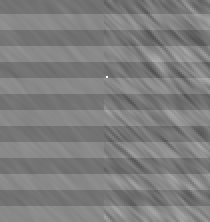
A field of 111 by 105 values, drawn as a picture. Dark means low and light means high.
Average level on the scale: 50%. Slope: none. Stripes: horizontal, repeating 7 times. Lone odd cells: 1, higher than its neighbours. Seam: vertical, 50% of the way across, the left part calmer.
